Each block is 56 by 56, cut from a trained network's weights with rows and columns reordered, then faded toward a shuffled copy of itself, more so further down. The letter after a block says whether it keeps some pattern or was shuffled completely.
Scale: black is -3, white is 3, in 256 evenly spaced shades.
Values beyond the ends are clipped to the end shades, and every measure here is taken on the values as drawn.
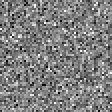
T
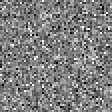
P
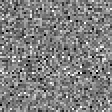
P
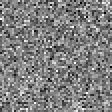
P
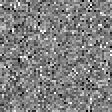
P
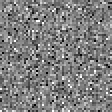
P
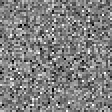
P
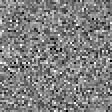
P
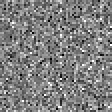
P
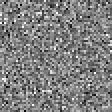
T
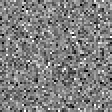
P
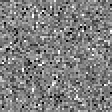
T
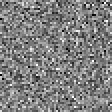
T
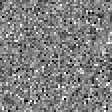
T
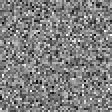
T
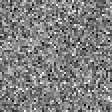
T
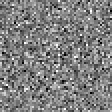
P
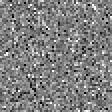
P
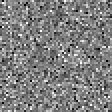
T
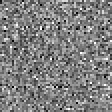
P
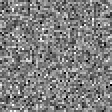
P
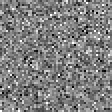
P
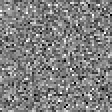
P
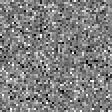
T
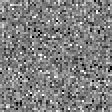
T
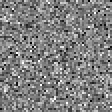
T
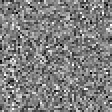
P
